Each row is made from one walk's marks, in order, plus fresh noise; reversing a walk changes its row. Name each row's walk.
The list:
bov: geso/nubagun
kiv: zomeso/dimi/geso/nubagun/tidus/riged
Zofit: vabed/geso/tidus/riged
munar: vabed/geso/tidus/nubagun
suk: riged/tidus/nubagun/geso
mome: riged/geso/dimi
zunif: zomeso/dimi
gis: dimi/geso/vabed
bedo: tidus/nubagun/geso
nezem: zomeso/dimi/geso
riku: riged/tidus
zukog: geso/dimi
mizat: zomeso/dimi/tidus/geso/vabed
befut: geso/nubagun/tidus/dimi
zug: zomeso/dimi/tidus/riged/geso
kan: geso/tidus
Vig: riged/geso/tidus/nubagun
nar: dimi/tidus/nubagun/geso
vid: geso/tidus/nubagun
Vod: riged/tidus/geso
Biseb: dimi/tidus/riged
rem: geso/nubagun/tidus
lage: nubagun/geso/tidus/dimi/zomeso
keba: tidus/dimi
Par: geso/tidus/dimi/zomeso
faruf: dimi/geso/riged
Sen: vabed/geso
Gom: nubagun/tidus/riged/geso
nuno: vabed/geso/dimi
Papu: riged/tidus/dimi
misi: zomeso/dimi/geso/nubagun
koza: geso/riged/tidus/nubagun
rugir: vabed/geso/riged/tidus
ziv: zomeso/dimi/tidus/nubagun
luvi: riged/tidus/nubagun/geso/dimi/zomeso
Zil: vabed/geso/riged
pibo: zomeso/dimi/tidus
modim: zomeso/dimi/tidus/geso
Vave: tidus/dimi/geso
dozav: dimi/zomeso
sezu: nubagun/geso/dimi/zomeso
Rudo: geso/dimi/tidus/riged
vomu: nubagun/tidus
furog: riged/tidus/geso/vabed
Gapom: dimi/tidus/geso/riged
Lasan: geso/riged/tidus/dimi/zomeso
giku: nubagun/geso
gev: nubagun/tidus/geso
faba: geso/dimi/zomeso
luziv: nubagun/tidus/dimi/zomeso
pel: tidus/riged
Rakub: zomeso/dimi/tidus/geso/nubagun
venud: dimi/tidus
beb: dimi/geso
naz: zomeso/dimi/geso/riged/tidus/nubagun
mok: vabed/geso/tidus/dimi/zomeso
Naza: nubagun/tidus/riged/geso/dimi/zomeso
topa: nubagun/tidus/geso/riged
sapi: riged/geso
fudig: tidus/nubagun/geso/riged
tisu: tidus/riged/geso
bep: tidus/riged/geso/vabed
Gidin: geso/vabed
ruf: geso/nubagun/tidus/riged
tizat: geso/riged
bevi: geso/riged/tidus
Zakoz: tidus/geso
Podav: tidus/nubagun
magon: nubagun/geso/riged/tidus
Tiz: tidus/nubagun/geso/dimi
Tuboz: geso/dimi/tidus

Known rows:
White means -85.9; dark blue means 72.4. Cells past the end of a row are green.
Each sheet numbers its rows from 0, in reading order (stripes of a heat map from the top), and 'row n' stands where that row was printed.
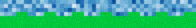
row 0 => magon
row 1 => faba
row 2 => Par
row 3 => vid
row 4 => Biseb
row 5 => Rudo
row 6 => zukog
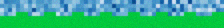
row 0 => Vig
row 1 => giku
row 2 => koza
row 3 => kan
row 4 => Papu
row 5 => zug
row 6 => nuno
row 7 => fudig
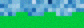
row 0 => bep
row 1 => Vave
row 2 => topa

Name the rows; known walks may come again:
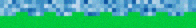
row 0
topa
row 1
modim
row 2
Rakub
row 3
Biseb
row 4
zug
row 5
zukog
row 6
bep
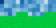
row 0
rugir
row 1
bevi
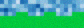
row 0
Tuboz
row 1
befut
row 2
Vig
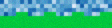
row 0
Gapom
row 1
nezem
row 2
Par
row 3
faba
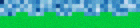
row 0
Zil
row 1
bov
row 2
furog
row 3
riku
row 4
Gidin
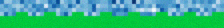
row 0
Rudo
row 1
Lasan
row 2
Zofit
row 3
vid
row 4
beb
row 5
pel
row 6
ruf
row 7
naz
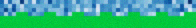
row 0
nuno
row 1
Vave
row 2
munar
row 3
Podav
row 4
giku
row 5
luziv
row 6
mok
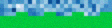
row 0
mizat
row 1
venud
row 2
dozav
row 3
koza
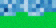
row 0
mome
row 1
Gom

